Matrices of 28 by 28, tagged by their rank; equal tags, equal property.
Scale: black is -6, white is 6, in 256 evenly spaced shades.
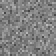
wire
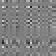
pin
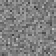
wire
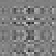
pin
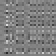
pin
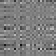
pin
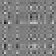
pin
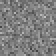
wire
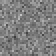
wire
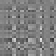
pin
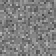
wire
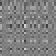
pin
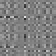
pin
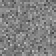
wire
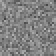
wire
